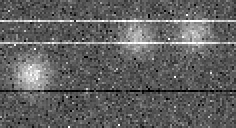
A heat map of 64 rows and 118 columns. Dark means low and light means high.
Most values sit low, with a long tail of high ones. Rows 11, 22 and 46 differ from the rows beside them. The middle left is the ninth with the highest average. Three bumps rise from the field.
